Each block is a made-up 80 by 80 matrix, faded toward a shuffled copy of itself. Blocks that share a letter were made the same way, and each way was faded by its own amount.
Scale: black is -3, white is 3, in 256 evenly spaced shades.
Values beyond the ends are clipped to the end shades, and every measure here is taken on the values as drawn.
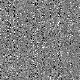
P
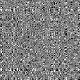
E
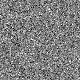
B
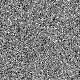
B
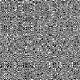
E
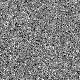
B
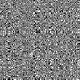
E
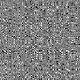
E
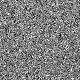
B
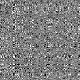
E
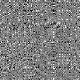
E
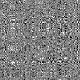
E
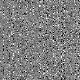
P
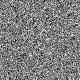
B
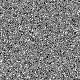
B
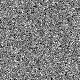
B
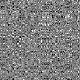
E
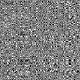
E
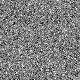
B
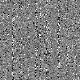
P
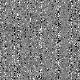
P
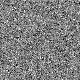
B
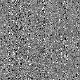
P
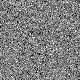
B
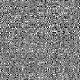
E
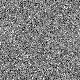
B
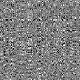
E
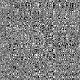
E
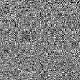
E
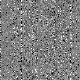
P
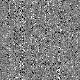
P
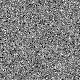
B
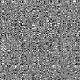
E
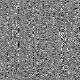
P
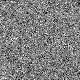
B
